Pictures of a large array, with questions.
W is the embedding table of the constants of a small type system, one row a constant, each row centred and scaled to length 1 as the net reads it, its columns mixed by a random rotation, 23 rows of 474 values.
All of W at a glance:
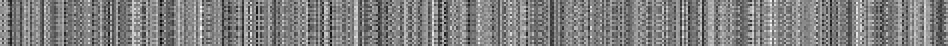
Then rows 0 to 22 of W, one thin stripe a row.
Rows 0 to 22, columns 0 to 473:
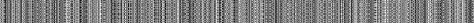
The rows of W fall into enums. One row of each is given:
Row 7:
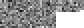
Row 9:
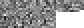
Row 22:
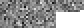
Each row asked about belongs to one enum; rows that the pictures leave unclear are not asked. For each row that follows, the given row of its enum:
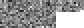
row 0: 7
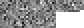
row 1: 22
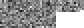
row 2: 7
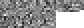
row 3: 9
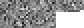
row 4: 22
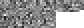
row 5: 9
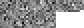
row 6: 22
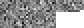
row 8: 22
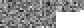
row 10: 7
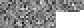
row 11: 22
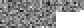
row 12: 7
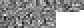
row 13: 9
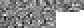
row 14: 9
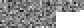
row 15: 7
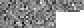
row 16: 22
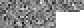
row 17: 22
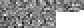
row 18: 9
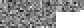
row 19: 7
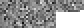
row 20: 22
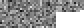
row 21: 7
